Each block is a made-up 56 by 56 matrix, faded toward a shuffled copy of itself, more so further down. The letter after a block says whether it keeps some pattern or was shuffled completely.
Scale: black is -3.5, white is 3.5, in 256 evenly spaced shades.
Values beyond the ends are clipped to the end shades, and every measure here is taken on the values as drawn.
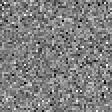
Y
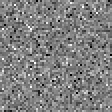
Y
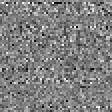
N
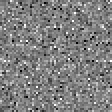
Y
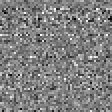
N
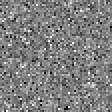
Y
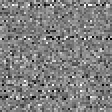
N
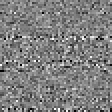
N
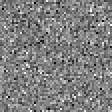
Y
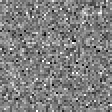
Y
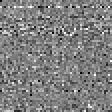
N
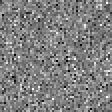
Y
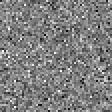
Y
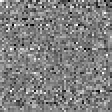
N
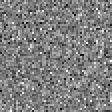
Y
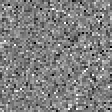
Y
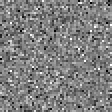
Y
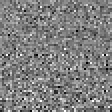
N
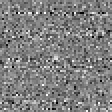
N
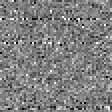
N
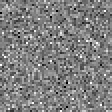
Y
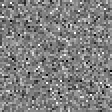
Y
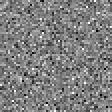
Y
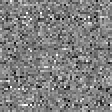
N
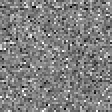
Y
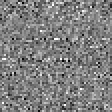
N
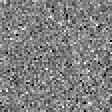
Y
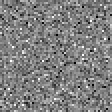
Y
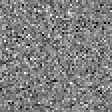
Y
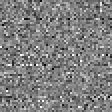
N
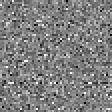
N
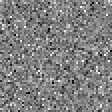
Y
